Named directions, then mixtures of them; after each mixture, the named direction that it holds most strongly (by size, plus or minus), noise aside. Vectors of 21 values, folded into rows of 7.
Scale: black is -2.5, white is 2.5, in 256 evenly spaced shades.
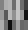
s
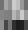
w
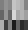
w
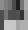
w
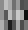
s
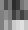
w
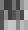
s
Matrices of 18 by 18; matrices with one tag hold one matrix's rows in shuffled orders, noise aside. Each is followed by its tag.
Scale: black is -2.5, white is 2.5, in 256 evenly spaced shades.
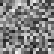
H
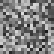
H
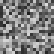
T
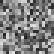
H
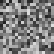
T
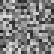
T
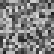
T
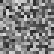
H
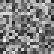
T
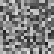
H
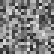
T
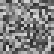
H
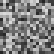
T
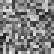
T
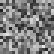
T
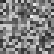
T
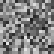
H
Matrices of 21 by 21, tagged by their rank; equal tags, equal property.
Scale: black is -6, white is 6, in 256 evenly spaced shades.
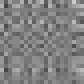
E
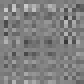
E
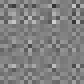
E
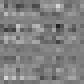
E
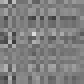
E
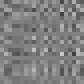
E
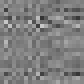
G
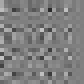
E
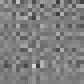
G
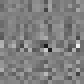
G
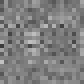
G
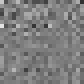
G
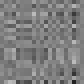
E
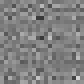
G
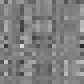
G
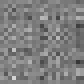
G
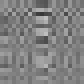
E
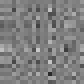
G
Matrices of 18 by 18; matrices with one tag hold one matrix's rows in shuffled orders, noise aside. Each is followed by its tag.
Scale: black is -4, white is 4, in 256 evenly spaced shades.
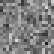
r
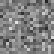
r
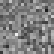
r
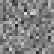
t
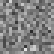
t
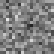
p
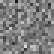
t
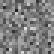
t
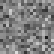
r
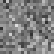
r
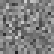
t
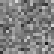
r
